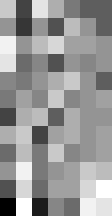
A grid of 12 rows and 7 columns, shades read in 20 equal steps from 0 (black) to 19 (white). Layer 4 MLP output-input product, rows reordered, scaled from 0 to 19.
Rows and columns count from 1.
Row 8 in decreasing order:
15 13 13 12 12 11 5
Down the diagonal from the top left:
15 4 14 6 15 11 11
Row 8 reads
13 15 5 12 13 11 12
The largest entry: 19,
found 2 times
